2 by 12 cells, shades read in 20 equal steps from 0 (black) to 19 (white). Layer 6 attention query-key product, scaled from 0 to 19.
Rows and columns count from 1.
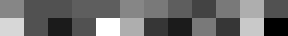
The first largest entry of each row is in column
11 5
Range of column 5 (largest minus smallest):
12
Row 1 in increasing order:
5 6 6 6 7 7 7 9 9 10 10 13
